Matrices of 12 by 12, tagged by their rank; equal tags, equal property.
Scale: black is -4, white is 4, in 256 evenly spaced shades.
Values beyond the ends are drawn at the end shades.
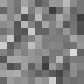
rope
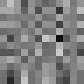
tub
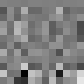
tub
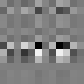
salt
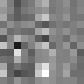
tub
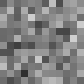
rope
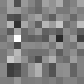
tub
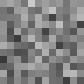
rope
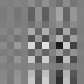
salt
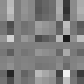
salt
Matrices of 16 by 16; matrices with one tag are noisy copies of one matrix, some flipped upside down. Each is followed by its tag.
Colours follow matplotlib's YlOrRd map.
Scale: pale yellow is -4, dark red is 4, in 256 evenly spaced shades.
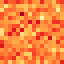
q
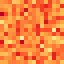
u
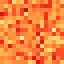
u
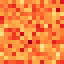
q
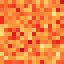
q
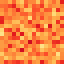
q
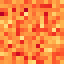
u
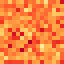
q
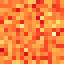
u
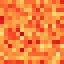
q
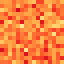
u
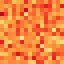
u
